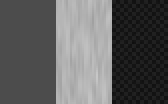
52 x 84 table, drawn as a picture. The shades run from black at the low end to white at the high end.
The table splits into one row of 3 panels. Panel 1,1: low, flat. Panel 1,2: high, streaked downward, faint in contrast. Panel 1,3: very low, checkered, faint in contrast.
